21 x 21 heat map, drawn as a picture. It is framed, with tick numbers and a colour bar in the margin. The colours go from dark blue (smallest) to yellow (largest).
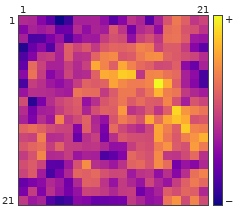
Grain: blotchy. Stripes: none. Odd rows or columns: none. Mirror symmetry: none. Ninth with the highest average: middle right. Ninth with the lowest average: top left.
